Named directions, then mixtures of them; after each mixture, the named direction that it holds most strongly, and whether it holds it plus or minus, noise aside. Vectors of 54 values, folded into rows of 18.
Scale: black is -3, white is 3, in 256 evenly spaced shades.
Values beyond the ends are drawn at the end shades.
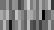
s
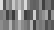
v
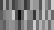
v, minus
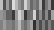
v, plus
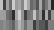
v, plus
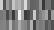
v, plus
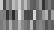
v, plus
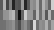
v, minus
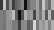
v, minus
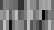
s, plus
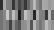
v, minus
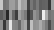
s, minus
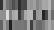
v, minus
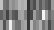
s, minus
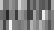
s, minus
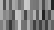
s, plus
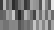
v, minus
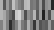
s, plus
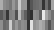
s, minus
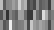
s, minus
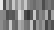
v, plus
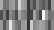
s, minus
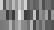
v, plus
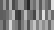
s, minus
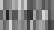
v, plus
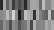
v, minus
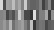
v, plus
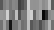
s, plus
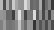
v, plus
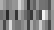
s, minus
